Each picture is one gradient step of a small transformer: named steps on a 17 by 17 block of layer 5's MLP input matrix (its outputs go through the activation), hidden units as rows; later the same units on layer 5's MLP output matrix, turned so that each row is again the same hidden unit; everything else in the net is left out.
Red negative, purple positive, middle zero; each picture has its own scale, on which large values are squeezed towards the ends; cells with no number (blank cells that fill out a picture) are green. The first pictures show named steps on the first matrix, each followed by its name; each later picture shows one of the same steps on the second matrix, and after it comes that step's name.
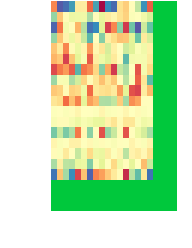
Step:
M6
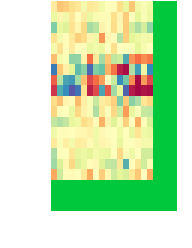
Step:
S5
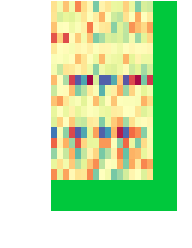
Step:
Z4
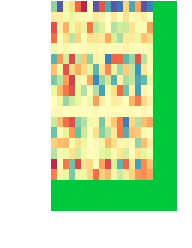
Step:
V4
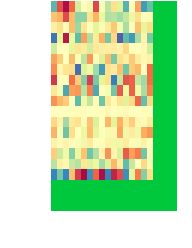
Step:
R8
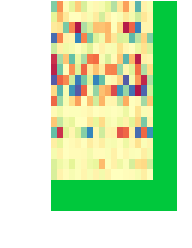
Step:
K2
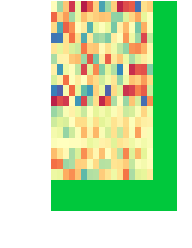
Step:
R8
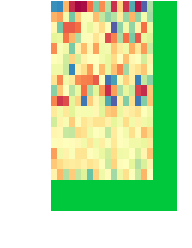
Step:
M6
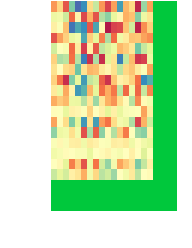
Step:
K2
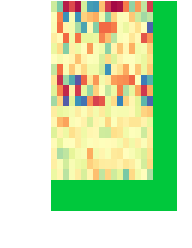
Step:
M6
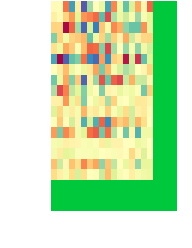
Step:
K2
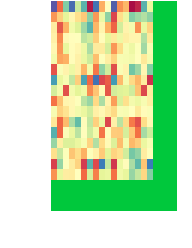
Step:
V4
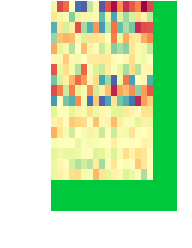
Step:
M6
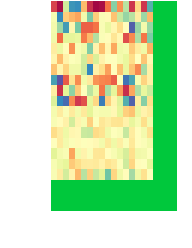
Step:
M6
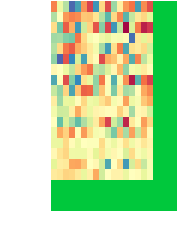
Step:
K2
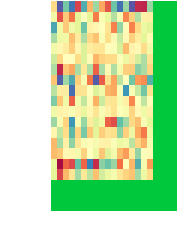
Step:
V4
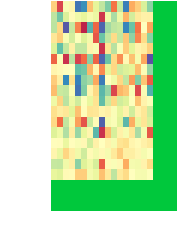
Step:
K2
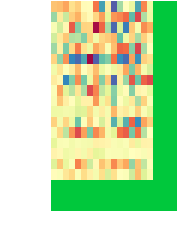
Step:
K2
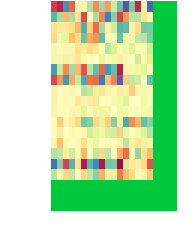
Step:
Z4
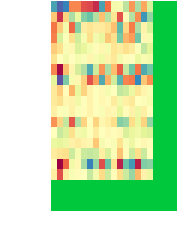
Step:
Z4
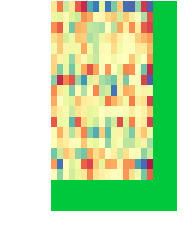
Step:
V4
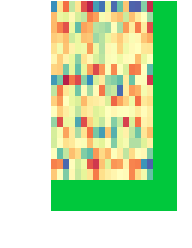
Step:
V4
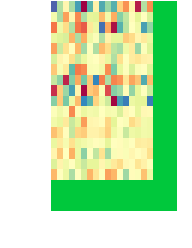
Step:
M6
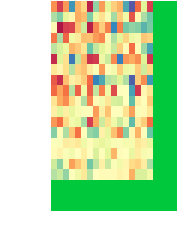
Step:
K2
